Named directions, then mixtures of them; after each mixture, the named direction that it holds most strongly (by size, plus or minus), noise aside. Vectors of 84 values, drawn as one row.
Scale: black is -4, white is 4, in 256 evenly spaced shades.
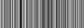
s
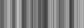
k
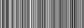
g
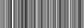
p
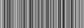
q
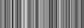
p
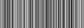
q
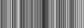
k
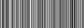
g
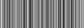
q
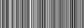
g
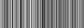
s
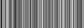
g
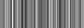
p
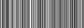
g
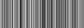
s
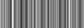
p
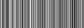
g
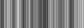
k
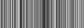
s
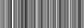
p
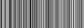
g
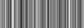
p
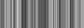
k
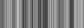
k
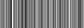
p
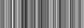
p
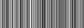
g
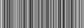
q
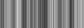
k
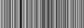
s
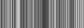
k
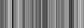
k
